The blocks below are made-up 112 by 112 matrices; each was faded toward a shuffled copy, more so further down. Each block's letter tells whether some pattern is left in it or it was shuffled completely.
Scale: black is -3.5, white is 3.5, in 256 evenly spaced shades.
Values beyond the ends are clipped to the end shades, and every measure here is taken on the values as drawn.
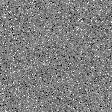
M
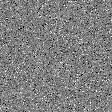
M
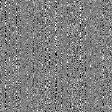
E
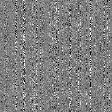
E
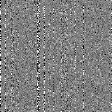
E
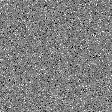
M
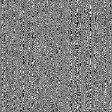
E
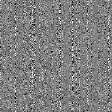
E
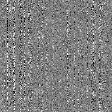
E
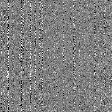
E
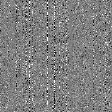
E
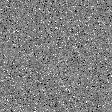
M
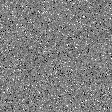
M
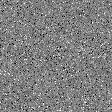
M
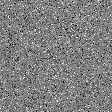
M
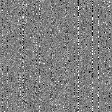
E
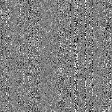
E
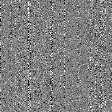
E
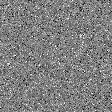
M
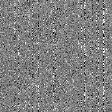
E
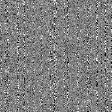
E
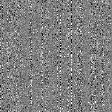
E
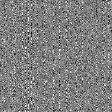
E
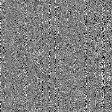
E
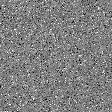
M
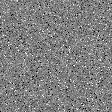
M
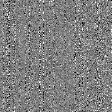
E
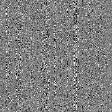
E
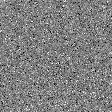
M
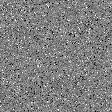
M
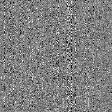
E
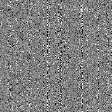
E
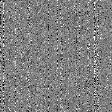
E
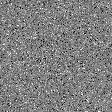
M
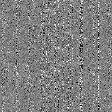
E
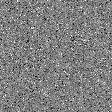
M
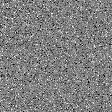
M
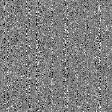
E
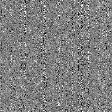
E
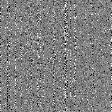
E
